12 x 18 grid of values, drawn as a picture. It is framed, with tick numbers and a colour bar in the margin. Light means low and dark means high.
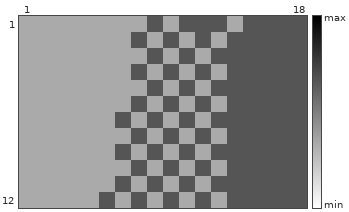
The halves do not mirror each other. The values fall into two levels. A checkerboard runs through the table. The field climbs toward the right.
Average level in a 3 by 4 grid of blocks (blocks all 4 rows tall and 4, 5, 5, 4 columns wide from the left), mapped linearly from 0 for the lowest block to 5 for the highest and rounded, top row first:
0135 | 0135 | 0235
